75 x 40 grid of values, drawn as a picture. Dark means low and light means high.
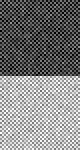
Mirror symmetry: none. Seam: horizontal, 50% of the way down, the bottom part higher. Average level on the scale: 50%.
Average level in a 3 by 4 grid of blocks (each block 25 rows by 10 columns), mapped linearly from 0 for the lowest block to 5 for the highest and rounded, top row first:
0 0 0 0
2 2 2 2
5 5 5 5
